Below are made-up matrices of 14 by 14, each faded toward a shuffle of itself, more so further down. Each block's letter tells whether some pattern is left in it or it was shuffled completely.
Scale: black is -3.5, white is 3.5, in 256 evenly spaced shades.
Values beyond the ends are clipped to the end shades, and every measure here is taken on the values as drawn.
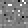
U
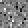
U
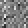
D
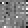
D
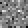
U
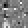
D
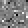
U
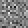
D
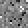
U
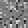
D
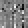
D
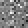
D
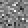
U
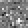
U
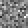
U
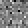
D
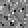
U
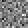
U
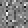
D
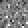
U
